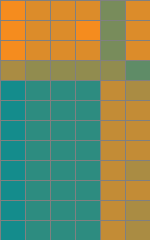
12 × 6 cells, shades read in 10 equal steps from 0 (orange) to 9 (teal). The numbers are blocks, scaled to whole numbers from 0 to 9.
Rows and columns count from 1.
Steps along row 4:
up same same same up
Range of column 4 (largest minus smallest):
8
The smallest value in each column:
0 1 1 0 2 1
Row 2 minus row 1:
0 0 0 -1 0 0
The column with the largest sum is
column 1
